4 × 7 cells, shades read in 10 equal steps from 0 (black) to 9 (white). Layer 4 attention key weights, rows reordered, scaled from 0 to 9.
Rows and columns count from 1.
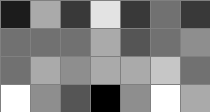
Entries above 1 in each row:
6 7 7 6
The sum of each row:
25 30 38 37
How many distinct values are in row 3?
4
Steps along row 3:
up down up same up down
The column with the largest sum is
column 6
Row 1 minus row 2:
-3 2 -2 2 -1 0 -3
